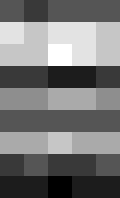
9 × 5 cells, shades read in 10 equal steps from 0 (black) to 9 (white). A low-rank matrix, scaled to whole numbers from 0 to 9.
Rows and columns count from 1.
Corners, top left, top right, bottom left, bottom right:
3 3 1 1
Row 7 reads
6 6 7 6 6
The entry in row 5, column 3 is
6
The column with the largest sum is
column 3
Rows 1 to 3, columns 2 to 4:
2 3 3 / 7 8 8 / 7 9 8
